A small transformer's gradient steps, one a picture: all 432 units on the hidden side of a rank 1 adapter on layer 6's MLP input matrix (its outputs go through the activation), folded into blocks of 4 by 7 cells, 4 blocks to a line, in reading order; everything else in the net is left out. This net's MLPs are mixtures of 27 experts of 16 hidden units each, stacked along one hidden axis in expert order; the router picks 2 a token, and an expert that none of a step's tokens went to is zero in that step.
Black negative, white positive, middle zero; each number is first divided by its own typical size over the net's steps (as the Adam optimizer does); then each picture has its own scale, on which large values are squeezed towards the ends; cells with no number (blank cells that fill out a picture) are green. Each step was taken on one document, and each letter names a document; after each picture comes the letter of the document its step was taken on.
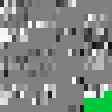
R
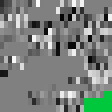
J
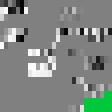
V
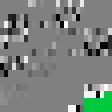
R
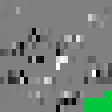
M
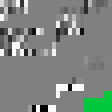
V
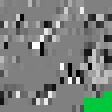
J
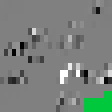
M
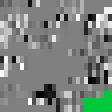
J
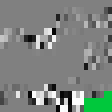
J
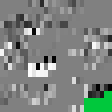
R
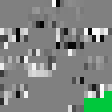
R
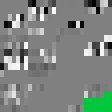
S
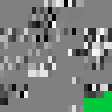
R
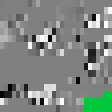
J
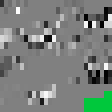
J
